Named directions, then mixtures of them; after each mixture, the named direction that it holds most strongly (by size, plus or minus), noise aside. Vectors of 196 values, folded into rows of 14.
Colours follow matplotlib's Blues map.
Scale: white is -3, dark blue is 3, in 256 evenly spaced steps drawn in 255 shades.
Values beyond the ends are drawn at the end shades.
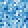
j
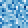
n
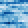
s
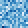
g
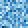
g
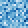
g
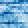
s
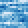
s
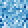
j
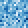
j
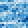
s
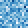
g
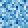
n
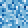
n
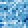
j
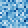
g
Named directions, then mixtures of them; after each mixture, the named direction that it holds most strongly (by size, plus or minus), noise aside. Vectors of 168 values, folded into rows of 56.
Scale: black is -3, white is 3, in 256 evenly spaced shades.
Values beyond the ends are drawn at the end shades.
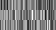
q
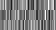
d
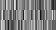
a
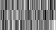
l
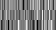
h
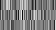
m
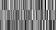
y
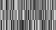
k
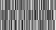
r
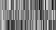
a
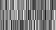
k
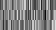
l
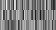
a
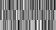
h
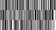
l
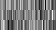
a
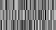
k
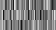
a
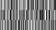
d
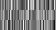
d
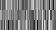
h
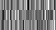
d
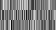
m
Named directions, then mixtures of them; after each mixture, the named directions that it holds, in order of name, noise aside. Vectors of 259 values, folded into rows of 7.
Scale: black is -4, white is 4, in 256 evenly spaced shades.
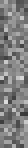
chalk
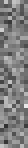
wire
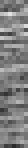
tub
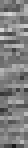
tub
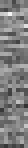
tub, wire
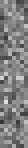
chalk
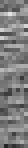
tub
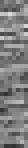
tub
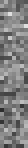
chalk, tub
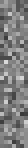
chalk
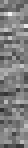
chalk, tub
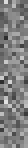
chalk, wire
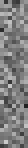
wire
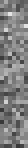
chalk, tub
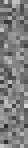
wire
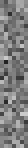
chalk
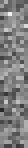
chalk, tub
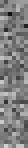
chalk, tub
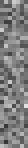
wire
